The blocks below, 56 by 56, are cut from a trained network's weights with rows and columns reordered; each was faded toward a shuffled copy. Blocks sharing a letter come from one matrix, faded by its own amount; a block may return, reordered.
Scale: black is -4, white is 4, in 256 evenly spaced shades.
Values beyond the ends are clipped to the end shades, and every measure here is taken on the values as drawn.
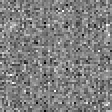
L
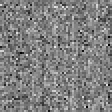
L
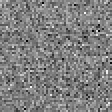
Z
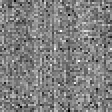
L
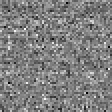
Z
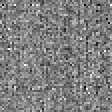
L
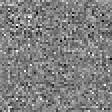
Z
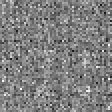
L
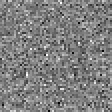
Z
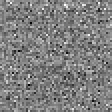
Z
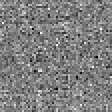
Z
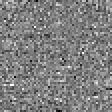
Z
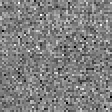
Z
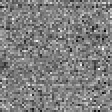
Z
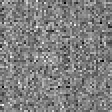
L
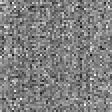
L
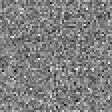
Z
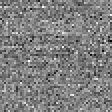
Z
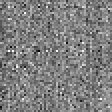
L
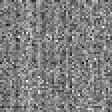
L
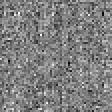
L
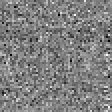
Z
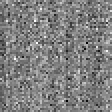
L
